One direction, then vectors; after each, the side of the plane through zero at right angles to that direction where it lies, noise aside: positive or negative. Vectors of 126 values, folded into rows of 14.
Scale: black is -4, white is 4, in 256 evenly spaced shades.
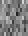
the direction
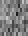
positive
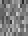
negative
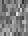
negative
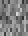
negative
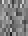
positive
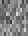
negative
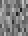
positive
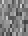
positive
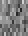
positive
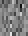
negative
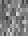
negative
